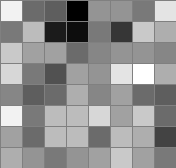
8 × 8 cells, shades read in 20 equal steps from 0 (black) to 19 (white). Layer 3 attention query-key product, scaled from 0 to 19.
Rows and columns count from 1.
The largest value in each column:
18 14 14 14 16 17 19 17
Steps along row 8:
down down up up up down down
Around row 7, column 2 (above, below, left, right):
9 11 12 14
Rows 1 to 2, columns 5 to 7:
11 11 9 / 9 4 15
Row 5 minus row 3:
-5 -5 -4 5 0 1 -3 -3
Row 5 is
10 7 8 13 10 12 8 7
